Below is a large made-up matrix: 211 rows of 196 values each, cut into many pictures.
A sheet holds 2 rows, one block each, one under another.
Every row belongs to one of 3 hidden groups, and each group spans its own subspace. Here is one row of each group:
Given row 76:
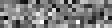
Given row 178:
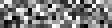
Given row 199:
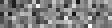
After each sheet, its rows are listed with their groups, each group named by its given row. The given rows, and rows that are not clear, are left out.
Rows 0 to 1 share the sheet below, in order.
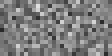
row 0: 178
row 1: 76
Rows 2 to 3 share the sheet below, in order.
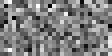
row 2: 178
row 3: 199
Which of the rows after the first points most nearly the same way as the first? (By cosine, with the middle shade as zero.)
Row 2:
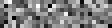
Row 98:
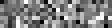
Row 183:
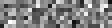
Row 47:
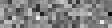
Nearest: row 183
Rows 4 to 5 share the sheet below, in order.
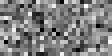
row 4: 76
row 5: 199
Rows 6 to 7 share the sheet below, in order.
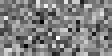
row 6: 76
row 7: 178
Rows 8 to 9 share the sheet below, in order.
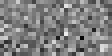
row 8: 199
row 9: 199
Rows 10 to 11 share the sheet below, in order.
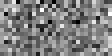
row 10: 199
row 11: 199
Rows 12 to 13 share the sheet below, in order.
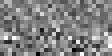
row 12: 178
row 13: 199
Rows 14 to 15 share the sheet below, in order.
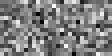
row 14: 76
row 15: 76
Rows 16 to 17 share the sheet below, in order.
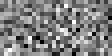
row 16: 199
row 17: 178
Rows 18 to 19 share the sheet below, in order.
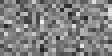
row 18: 199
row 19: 199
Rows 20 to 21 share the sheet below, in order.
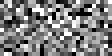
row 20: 178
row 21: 199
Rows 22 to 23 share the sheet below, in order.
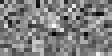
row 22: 76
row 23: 76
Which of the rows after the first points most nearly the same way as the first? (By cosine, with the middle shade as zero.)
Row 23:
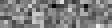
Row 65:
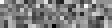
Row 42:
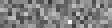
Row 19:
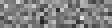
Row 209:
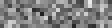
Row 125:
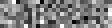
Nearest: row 125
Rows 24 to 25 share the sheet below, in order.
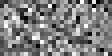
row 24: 178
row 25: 178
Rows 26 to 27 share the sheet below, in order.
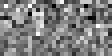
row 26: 76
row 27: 178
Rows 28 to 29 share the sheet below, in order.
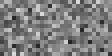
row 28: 178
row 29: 178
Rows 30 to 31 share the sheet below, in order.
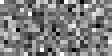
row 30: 76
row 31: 199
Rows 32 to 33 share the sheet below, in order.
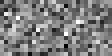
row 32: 199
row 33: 199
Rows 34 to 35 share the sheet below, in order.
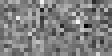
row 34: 199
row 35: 76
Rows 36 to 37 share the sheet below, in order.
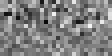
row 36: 199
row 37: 178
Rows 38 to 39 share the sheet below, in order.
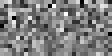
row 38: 178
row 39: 76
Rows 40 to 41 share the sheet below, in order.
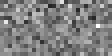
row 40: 76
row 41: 178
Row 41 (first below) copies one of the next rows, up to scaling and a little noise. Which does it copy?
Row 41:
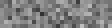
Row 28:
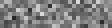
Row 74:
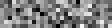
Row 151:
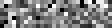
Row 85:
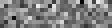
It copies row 74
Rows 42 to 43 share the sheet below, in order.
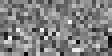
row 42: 199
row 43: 199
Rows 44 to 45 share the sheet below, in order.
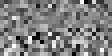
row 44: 178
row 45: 178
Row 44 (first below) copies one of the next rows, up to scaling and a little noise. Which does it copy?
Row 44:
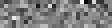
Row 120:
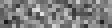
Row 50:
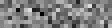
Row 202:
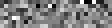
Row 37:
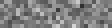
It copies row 202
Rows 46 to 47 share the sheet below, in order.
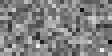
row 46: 76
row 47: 178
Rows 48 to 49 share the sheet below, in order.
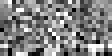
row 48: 178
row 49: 76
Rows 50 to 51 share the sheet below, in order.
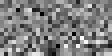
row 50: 178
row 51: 76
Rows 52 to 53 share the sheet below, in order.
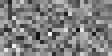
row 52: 178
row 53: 178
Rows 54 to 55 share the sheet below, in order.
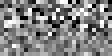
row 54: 178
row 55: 178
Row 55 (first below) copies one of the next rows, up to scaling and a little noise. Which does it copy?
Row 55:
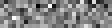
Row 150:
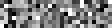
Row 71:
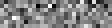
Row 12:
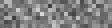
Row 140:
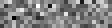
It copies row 71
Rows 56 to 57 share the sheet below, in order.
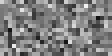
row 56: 76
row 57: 178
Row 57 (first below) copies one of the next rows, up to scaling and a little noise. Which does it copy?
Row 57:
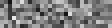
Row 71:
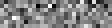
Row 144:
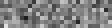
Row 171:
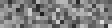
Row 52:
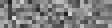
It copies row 52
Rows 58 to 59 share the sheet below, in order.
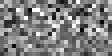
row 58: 178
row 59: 178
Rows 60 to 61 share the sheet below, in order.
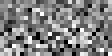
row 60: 178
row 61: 178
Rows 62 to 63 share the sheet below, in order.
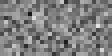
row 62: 76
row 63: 178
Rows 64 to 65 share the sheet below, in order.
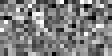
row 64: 76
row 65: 76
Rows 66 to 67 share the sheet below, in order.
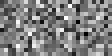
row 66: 76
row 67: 76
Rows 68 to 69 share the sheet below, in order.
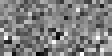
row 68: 76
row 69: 199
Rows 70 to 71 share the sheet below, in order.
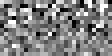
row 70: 178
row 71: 178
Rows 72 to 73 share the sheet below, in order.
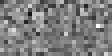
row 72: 76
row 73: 199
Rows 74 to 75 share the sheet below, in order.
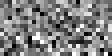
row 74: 178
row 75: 178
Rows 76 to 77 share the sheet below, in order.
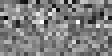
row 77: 199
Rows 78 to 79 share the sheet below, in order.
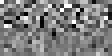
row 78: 199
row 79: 76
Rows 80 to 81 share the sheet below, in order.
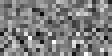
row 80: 178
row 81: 178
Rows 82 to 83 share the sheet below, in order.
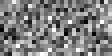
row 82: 199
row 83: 199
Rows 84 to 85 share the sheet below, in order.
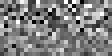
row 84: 76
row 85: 178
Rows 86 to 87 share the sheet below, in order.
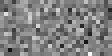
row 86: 199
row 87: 178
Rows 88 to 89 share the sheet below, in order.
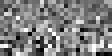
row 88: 199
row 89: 76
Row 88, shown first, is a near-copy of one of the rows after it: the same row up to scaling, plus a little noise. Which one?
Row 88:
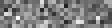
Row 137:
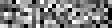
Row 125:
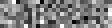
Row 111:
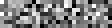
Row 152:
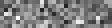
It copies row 152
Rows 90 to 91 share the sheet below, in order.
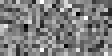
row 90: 199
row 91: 76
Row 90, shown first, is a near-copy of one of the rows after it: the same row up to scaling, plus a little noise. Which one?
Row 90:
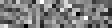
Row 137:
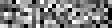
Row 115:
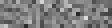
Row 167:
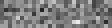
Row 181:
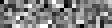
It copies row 115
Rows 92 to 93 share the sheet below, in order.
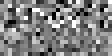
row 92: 178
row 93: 199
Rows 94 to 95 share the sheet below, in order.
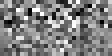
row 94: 178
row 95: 178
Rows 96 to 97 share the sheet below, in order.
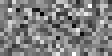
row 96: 178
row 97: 178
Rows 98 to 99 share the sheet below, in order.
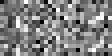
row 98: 76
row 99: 76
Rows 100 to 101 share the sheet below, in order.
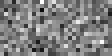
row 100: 199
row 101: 76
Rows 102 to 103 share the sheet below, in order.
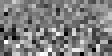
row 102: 199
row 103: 199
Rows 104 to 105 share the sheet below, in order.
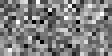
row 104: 76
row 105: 178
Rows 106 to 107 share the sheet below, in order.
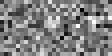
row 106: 76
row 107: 199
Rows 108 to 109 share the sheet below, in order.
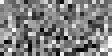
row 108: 76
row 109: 199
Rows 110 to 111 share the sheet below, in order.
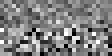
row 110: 178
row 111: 199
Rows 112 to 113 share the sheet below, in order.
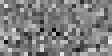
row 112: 76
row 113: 199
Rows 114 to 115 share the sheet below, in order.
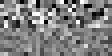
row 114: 76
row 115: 199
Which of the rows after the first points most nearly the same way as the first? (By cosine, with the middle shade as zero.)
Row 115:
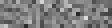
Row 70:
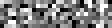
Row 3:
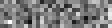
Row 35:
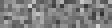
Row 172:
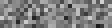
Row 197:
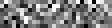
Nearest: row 172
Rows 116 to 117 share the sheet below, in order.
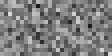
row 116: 199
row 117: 178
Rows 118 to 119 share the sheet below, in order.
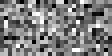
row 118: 76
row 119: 199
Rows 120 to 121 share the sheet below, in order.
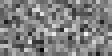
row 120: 178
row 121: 76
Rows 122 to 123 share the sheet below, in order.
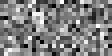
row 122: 76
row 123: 178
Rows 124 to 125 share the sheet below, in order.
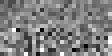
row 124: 199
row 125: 199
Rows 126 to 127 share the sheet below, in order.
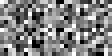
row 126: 76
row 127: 76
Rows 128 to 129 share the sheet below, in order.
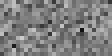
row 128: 199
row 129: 178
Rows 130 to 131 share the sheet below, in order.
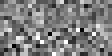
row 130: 76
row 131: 178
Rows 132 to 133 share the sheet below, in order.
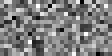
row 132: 178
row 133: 76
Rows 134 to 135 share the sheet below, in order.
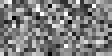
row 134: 178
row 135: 76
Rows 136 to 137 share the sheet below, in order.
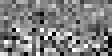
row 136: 76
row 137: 199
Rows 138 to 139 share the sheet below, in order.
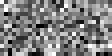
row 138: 199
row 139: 76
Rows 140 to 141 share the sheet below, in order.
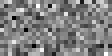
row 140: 178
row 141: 76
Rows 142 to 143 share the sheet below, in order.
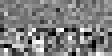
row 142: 199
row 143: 76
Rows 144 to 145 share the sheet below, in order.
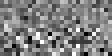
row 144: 178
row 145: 178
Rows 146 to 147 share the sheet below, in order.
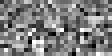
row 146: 76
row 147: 76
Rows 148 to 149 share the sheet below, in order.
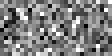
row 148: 178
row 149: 199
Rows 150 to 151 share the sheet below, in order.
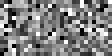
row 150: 178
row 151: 178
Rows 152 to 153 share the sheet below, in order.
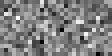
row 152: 199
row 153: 76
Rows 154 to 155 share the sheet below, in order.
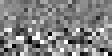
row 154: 76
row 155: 178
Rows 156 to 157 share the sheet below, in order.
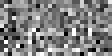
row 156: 178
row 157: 199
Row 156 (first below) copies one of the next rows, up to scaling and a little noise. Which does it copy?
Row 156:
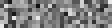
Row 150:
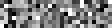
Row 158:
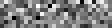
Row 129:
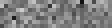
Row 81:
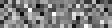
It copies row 150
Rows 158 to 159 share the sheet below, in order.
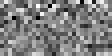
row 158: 178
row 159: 76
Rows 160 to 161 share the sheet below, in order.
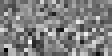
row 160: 199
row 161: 76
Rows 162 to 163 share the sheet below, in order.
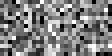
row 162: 199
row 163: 76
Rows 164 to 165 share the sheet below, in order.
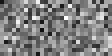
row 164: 76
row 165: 199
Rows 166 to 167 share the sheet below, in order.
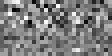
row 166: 199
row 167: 199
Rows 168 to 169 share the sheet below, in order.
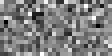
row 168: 76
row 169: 199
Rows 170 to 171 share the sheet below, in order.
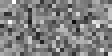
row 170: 199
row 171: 178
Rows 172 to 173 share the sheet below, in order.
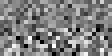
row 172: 76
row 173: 178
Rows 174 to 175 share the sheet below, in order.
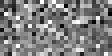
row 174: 199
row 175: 199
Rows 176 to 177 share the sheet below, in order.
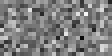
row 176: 178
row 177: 199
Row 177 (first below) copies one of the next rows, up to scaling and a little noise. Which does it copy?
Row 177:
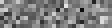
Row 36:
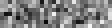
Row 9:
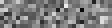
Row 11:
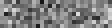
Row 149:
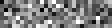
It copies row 9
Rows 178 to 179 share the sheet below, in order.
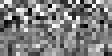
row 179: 76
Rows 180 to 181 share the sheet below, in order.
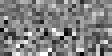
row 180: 76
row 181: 199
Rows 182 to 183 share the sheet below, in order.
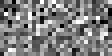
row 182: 199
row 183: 178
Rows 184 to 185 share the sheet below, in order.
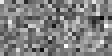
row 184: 76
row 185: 76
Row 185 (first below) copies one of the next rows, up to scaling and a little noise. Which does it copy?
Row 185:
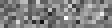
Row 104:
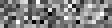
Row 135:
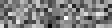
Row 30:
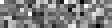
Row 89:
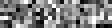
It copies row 104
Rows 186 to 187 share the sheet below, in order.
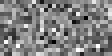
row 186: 199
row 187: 199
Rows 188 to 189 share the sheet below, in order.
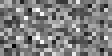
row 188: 178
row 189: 178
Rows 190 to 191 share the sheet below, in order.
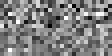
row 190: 76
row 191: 178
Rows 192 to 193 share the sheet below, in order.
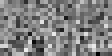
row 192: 76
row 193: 76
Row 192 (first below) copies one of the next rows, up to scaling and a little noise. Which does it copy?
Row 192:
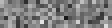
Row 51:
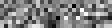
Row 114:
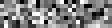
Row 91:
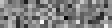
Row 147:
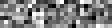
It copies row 91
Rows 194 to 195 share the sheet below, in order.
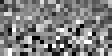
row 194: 199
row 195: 178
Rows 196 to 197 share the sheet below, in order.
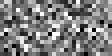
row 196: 178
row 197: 178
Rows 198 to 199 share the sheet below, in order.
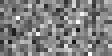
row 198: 199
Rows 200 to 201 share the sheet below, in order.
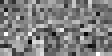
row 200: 199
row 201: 76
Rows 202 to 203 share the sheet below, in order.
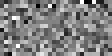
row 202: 178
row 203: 199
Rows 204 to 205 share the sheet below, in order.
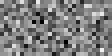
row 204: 76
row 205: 178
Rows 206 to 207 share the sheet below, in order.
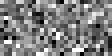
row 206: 76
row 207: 199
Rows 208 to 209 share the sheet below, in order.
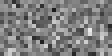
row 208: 199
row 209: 178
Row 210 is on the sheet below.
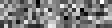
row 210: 76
